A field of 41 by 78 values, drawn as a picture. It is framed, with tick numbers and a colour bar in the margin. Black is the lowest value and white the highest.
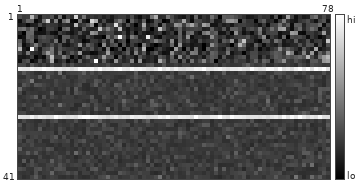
Overall the values sit about 30% of the way up the scale. The values are skewed, with a long tail toward high values. There is no overall slope. Rows 14 and 26 differ from the rows beside them. The bottom part is calmer, past a seam about 30% of the way down.
